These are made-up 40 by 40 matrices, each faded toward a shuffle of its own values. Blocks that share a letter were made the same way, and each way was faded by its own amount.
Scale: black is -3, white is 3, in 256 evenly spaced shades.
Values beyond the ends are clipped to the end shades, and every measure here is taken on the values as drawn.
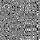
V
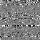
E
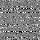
E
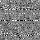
E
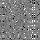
V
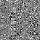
V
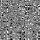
V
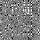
V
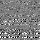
E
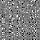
V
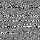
E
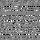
E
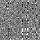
V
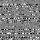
E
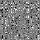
V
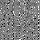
V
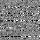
E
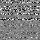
E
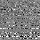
E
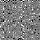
V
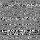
E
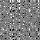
V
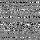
E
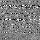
E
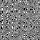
V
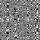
V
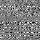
E
